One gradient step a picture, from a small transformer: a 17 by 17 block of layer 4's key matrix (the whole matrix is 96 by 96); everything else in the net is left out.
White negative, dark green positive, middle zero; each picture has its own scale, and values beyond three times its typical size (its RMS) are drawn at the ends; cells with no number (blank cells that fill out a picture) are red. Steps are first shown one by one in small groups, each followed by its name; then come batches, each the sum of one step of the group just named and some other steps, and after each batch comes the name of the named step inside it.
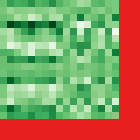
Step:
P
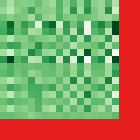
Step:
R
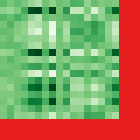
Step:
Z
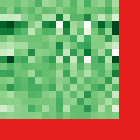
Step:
R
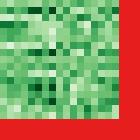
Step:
Z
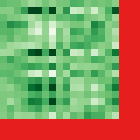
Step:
Z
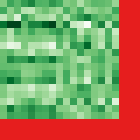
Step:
P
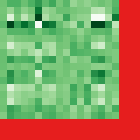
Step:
P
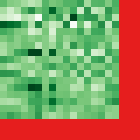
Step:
Z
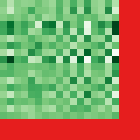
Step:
R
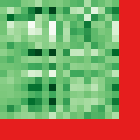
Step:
Z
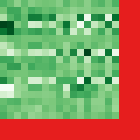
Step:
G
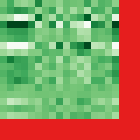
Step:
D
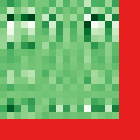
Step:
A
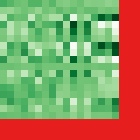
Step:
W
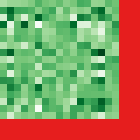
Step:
D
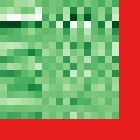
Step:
D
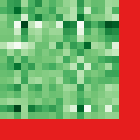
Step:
D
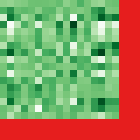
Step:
W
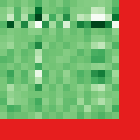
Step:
A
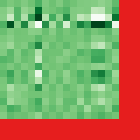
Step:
A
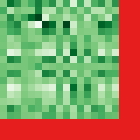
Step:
A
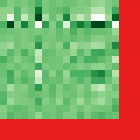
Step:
W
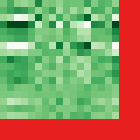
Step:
D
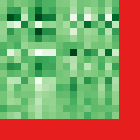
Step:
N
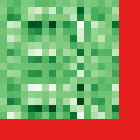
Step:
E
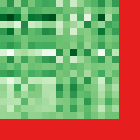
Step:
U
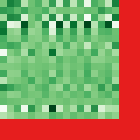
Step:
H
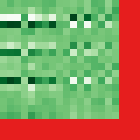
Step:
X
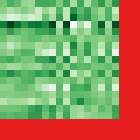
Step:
E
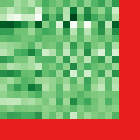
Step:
U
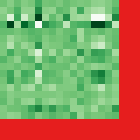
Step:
E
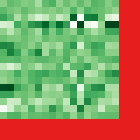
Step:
H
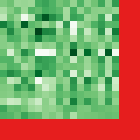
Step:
N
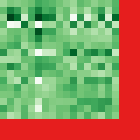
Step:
N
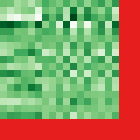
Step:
U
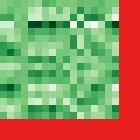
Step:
E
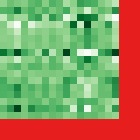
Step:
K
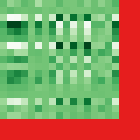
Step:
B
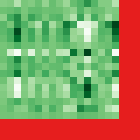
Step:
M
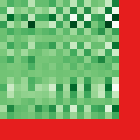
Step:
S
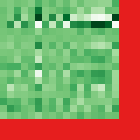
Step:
S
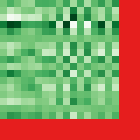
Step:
M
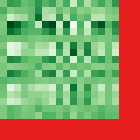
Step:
B
